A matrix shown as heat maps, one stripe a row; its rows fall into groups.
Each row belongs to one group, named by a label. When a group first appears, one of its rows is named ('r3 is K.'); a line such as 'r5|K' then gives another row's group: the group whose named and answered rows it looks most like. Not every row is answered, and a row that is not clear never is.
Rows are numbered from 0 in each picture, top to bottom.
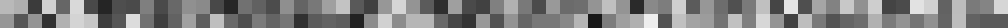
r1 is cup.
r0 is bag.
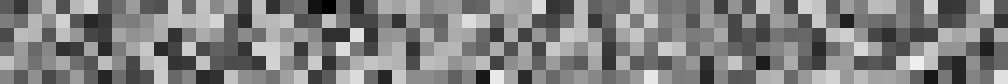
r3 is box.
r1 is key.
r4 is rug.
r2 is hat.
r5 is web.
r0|cup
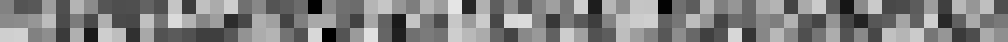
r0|cup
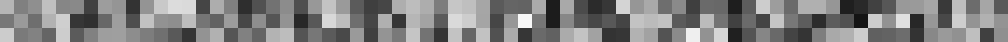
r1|key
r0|key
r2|hat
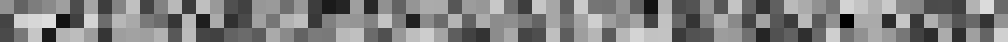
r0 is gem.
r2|web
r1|box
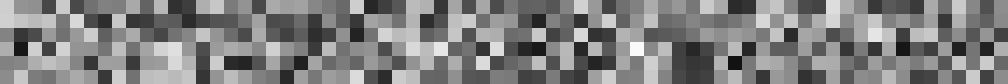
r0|hat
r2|cup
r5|web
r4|key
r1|bag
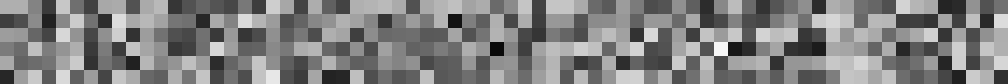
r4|bag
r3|hat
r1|web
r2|bag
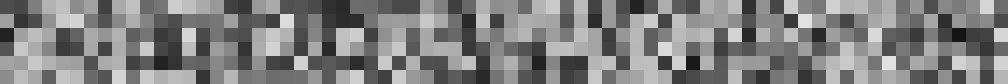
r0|gem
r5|web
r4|bag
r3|box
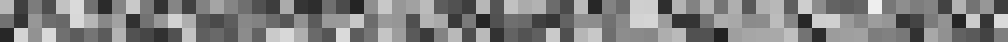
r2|box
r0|cup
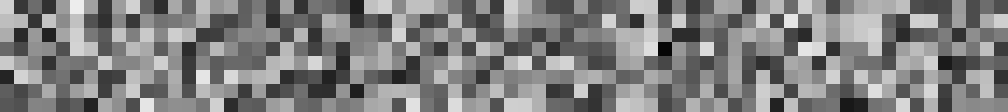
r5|gem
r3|cup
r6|cup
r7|key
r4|rug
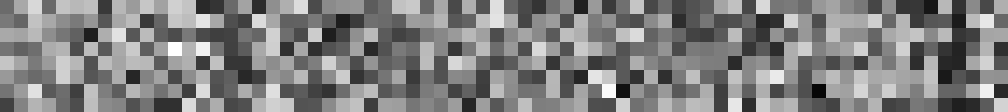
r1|gem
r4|key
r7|box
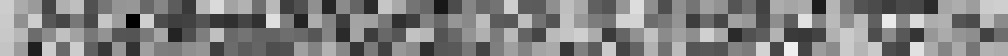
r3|bag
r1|rug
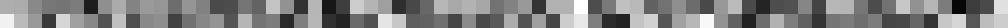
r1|hat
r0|rug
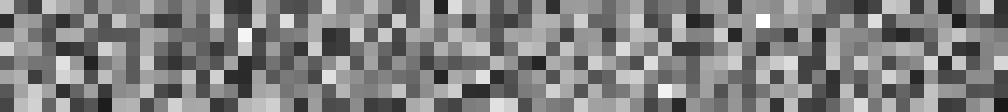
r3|rug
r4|bag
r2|hat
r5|key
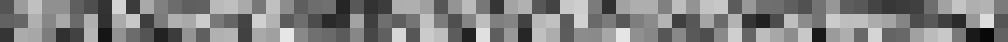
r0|hat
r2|box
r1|gem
